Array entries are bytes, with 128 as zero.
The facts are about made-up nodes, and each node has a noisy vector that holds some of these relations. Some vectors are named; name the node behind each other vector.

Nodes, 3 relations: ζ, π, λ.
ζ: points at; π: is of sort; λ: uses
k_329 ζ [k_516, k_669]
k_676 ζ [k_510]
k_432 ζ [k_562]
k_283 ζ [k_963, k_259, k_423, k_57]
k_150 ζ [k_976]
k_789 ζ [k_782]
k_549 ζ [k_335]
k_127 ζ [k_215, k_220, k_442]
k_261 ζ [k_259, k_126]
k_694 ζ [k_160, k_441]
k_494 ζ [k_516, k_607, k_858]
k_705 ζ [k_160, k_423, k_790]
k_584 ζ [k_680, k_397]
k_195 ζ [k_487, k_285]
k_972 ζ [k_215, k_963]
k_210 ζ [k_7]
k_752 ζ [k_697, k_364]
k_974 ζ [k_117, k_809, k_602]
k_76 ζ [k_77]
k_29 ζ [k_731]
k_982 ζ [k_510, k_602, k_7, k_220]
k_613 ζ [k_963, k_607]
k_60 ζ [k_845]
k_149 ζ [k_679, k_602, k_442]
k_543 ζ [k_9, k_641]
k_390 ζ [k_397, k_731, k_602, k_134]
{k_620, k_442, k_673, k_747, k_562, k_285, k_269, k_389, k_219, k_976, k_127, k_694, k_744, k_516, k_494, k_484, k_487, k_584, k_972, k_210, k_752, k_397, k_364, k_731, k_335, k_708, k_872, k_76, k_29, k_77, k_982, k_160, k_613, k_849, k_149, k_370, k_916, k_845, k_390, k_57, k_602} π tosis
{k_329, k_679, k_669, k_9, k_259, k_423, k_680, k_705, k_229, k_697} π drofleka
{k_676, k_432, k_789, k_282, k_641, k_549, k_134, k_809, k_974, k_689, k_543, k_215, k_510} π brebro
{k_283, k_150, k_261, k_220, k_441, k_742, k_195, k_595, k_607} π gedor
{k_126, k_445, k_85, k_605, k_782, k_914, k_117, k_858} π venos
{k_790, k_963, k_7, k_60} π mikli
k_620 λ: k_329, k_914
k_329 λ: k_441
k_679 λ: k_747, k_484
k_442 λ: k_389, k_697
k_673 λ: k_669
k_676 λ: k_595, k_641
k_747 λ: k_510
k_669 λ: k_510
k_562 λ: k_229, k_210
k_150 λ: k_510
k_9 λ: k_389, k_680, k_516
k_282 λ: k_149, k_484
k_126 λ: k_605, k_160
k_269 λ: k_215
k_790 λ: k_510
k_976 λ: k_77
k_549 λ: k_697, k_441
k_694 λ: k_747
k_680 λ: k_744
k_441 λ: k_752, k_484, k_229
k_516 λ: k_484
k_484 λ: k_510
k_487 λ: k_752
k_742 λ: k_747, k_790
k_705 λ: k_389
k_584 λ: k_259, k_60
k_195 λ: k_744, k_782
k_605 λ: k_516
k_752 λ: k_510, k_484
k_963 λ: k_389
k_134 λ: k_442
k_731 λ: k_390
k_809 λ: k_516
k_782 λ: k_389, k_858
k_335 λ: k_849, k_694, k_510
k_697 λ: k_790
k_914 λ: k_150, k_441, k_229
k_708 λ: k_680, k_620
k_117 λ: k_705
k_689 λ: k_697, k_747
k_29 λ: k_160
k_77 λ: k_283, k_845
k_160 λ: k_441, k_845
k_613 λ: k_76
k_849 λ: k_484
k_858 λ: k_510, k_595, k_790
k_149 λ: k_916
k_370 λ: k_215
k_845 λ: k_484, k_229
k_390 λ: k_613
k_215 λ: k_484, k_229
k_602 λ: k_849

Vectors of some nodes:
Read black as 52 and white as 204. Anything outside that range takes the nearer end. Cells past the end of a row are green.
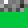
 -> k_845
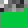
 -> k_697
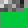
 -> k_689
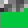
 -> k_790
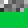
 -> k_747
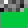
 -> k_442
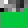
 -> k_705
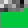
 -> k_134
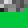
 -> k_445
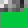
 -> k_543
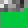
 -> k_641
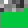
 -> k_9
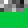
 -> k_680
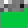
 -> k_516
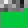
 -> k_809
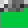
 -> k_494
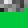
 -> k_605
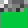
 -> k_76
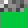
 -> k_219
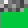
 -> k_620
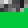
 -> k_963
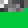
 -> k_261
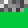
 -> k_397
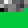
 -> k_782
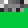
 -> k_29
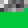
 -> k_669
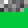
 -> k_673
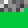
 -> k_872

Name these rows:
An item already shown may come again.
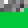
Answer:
k_484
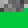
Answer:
k_7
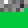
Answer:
k_849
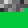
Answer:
k_914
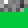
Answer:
k_845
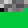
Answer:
k_858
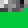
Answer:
k_549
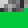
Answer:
k_676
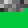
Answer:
k_914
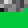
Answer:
k_117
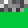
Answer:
k_397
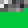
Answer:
k_607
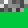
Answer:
k_397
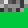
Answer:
k_602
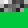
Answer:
k_613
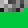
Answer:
k_982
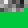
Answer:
k_679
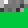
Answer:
k_752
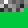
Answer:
k_389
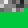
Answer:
k_229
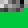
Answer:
k_974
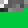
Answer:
k_150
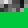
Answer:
k_963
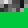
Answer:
k_963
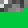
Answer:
k_742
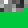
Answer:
k_9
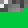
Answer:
k_595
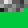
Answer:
k_126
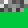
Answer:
k_397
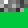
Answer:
k_160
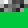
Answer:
k_613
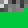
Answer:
k_220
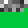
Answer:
k_731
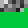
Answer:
k_127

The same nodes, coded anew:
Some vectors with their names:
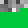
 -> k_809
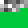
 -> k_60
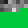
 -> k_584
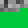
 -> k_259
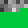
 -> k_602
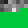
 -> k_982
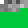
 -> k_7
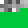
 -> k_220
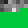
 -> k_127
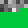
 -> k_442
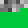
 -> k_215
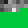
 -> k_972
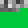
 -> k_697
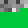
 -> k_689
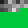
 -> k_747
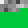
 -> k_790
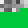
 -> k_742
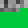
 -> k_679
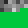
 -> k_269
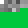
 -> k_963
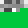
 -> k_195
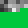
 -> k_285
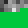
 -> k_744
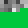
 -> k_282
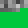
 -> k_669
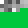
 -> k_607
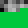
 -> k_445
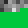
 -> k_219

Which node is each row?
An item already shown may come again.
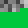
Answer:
k_549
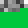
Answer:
k_9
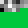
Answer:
k_782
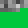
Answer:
k_669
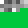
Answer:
k_595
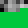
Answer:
k_126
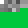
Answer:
k_963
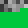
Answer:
k_160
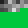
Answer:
k_747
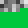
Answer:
k_641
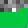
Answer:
k_389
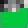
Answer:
k_76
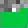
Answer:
k_510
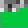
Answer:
k_150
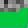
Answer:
k_229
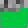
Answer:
k_680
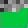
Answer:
k_849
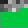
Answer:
k_694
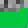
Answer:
k_680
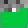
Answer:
k_676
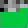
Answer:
k_605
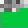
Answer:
k_742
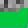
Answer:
k_680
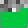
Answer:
k_134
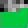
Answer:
k_858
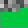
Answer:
k_705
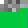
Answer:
k_963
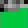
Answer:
k_914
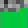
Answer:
k_229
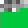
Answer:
k_595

